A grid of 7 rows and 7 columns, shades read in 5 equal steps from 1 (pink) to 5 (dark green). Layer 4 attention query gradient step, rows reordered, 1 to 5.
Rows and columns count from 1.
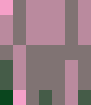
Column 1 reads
1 2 2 3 4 4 5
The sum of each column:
21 16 18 19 18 18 19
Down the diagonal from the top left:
1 3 2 3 3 2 4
